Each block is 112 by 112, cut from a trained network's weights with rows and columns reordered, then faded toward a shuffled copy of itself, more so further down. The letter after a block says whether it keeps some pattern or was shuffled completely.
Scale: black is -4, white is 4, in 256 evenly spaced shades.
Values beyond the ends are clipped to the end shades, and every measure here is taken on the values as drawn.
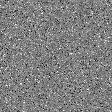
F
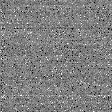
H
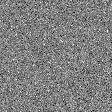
F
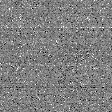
H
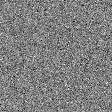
F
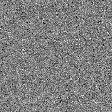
H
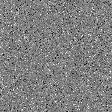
F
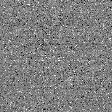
H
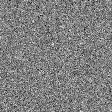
F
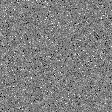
F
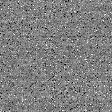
H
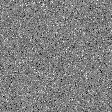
F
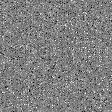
H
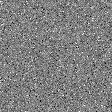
F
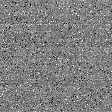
H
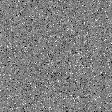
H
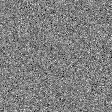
H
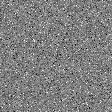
F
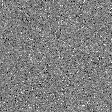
F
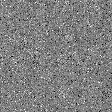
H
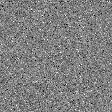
H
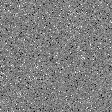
F
